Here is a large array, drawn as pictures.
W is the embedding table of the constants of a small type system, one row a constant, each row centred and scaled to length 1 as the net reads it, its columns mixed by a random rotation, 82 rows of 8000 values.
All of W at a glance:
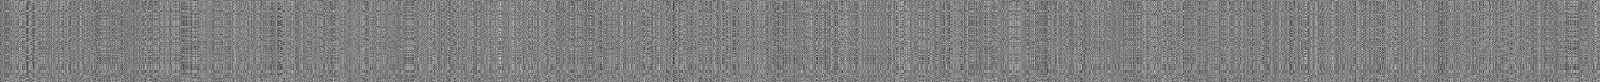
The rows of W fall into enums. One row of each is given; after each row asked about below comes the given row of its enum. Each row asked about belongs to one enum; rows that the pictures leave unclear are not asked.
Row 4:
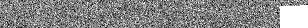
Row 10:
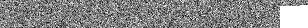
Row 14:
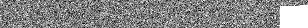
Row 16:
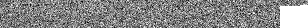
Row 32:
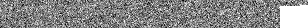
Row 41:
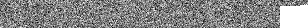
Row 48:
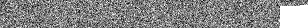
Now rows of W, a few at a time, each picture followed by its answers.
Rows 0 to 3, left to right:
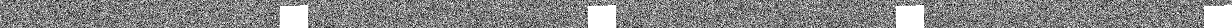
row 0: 14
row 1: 4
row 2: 4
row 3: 16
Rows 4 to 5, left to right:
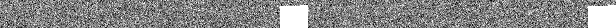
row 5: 32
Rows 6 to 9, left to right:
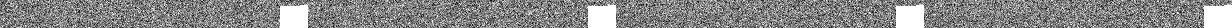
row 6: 48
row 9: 16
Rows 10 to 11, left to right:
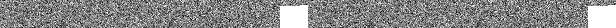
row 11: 10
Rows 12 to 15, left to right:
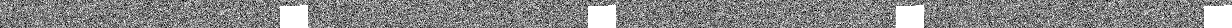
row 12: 32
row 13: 41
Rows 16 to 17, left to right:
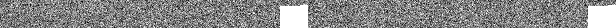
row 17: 48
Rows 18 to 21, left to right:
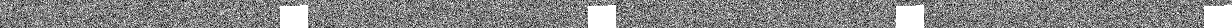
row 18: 32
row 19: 4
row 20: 48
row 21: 16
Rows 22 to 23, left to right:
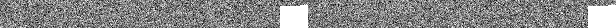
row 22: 41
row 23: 16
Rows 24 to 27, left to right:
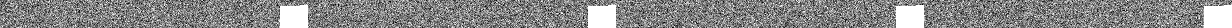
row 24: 48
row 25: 16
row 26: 10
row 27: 14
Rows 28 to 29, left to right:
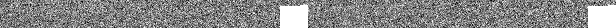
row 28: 16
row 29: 32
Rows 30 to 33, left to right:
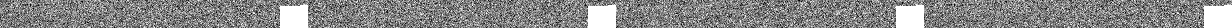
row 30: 16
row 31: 48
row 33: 16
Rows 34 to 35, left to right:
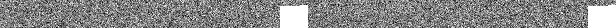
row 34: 10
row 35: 16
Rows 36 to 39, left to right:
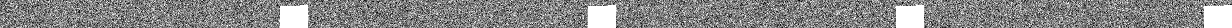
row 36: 48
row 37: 14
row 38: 32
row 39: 4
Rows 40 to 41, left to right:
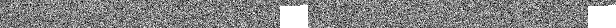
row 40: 16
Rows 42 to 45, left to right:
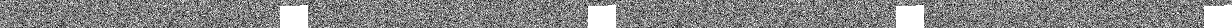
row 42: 10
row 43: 48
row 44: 10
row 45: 16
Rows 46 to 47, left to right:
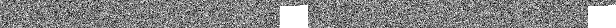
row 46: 14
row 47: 41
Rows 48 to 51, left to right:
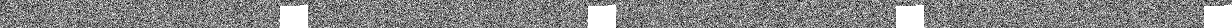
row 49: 48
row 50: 32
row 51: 41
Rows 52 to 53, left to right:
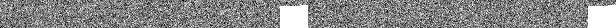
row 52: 32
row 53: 48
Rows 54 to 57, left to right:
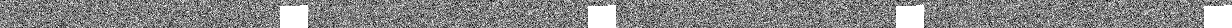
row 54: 10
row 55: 32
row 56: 41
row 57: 32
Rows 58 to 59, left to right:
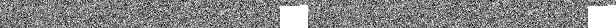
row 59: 32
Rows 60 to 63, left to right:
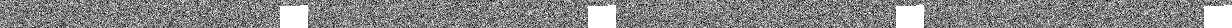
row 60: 10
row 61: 32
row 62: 16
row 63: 32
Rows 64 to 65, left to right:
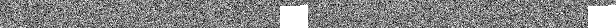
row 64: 41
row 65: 16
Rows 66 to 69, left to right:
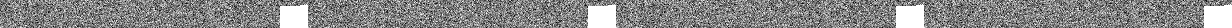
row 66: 41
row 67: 48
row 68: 41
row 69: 41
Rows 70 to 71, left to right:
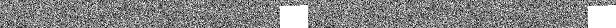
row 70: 4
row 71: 4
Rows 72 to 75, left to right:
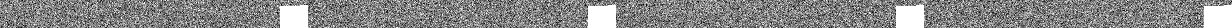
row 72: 4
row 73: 48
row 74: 16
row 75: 14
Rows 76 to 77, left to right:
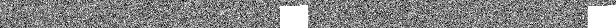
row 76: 32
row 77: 14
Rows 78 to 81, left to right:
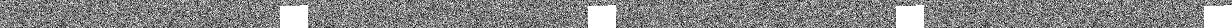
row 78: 10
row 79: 4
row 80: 32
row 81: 10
